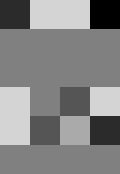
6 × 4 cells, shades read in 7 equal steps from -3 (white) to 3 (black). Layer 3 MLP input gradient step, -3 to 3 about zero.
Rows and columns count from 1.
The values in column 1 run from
-2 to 2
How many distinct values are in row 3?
1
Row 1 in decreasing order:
3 2 -2 -2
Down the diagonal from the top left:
2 0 0 -2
